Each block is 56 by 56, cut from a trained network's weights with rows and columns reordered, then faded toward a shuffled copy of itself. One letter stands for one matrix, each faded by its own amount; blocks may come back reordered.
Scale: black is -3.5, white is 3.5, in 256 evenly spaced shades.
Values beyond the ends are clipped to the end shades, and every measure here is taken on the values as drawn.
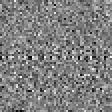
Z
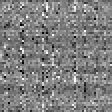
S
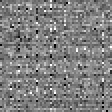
S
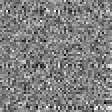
Z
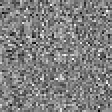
Z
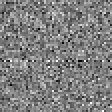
Z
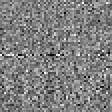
Z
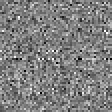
Z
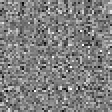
Z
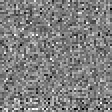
Z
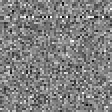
Z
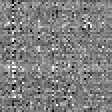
S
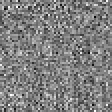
Z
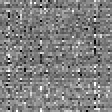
S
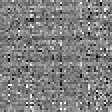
S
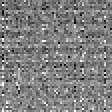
S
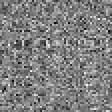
Z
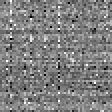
S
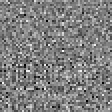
Z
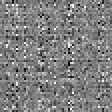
S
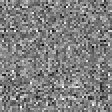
Z
